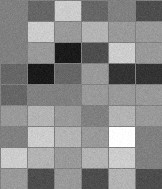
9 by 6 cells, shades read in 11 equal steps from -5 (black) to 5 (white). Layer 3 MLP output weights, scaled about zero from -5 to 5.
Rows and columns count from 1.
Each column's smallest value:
-1 -4 -4 -2 -3 -3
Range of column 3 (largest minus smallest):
7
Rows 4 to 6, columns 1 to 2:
-1 -4 | -1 0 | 1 2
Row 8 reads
3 2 1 2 3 0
